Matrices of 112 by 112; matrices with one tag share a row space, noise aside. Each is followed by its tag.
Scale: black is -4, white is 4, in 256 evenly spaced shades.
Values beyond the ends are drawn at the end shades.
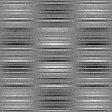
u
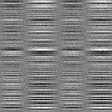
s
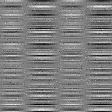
s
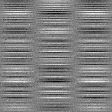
u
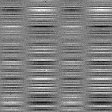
s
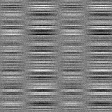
s
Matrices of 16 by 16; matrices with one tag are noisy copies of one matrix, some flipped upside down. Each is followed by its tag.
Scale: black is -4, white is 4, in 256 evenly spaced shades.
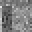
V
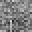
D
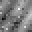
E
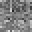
D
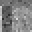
V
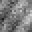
E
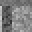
V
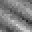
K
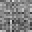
D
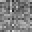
D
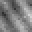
E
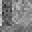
V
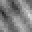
E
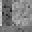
V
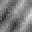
E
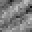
K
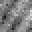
E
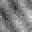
E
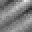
K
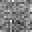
D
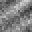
K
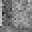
V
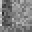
V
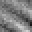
K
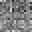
D
